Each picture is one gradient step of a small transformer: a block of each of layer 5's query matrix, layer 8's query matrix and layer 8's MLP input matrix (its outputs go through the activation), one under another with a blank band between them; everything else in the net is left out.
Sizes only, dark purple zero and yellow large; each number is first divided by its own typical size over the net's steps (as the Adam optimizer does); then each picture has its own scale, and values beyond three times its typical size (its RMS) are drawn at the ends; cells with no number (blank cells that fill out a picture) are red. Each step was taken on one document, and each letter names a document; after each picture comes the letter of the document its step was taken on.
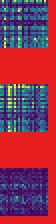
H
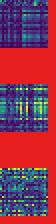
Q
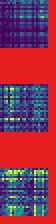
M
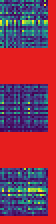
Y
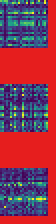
Y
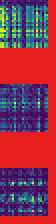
Y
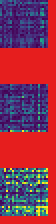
M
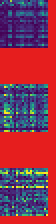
M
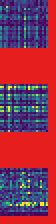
H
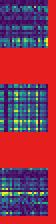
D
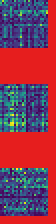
M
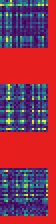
M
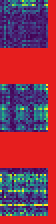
Q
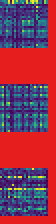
Y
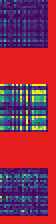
Q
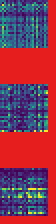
Y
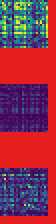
Q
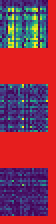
Q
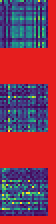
D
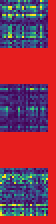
Q
